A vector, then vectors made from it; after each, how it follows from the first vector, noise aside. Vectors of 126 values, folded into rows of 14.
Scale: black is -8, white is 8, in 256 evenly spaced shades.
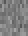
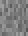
wrapped around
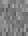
reversed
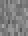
wrapped around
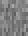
reversed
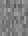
wrapped around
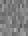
copied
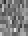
scaled up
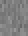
shrunk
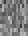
scaled up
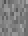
wrapped around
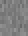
shrunk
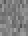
copied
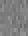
shrunk
